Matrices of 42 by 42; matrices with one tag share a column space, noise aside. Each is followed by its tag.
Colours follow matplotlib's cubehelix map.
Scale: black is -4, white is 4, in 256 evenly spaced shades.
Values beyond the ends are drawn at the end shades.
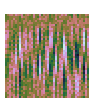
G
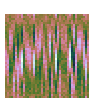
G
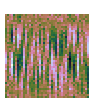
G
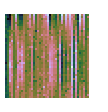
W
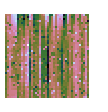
W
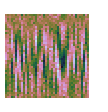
G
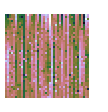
W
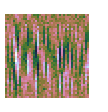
G
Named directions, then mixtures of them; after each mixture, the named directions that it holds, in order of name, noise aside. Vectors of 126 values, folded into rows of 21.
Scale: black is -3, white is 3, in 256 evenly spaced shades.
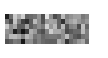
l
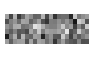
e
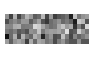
e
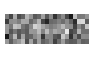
e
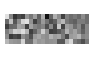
l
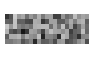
e, l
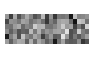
e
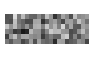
e, l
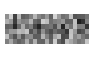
e, l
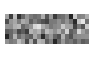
e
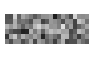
e, l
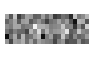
e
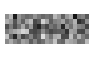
e, l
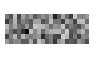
e, l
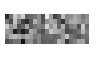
l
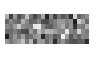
e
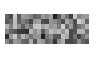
e, l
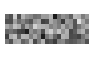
e, l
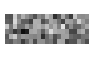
e, l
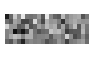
l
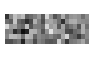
l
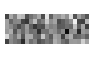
e, l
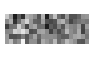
l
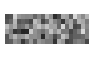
e, l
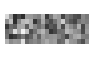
l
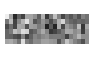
l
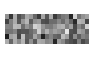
e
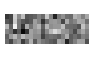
e, l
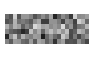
e, l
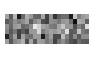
e
